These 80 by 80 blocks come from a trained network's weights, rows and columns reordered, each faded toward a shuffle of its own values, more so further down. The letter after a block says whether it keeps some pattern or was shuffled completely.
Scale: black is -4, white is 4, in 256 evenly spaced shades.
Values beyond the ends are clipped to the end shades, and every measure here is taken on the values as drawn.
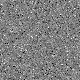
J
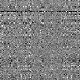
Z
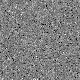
J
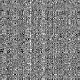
Z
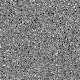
J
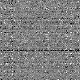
Z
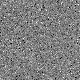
J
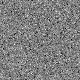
J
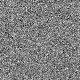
J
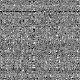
Z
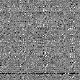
Z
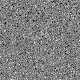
J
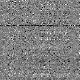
Z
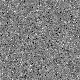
J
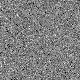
J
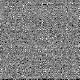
Z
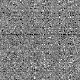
Z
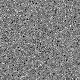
J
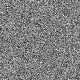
J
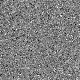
J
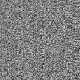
Z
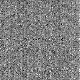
Z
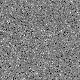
J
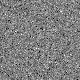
J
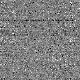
Z
